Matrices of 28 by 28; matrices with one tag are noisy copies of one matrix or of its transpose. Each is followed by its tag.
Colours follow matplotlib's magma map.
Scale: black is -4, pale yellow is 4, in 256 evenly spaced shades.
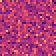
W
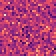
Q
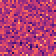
W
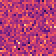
W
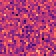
Q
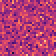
W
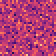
W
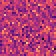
Q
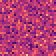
W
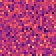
W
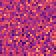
Q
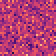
W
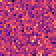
W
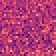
Q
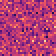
W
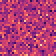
W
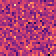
Q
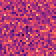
Q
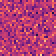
W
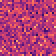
W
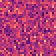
W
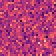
W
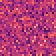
W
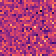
W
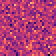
Q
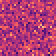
Q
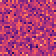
W
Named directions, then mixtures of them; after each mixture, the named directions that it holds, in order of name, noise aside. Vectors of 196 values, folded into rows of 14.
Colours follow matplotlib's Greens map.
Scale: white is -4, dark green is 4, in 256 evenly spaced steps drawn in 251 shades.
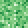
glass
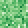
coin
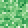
coin, glass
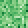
coin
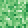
coin, glass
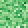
coin, glass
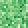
coin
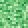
coin, glass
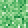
coin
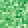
coin, glass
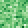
coin, glass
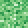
glass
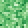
coin, glass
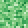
coin, glass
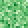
glass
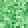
coin, glass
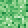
coin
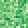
coin, glass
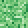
coin, glass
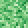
coin, glass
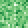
glass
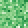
coin, glass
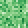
coin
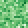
coin, glass
